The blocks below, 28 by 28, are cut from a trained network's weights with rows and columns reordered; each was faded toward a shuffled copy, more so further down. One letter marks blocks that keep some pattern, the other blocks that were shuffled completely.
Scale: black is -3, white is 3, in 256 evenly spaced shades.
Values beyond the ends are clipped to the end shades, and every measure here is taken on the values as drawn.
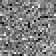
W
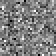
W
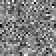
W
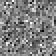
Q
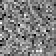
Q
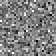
W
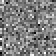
Q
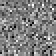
Q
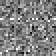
Q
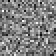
W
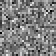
W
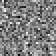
W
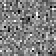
W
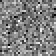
W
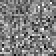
Q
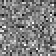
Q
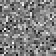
W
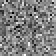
W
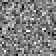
W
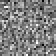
W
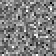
W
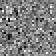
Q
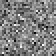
W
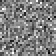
W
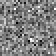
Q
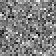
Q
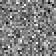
W
